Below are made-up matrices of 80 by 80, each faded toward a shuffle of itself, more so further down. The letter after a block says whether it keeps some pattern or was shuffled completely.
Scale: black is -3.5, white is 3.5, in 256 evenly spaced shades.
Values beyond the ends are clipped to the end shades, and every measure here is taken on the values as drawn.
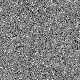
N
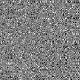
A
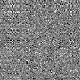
A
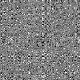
A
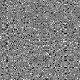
A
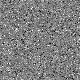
N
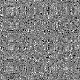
A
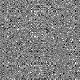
A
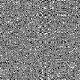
A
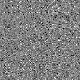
A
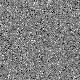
N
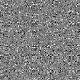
A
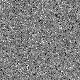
N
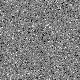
N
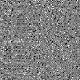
A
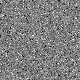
N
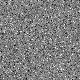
N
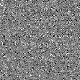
A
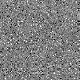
A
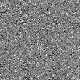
A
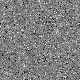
N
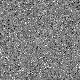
N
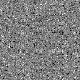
A
